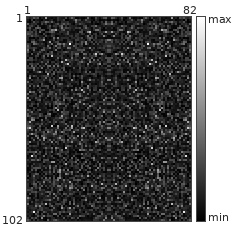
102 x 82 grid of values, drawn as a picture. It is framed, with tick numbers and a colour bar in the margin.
No regular stripes run through it. There is no seam. It is mirror symmetric from left to right. There is no overall slope. The texture is fine-grained noise. The values are skewed, with a long tail toward high values.
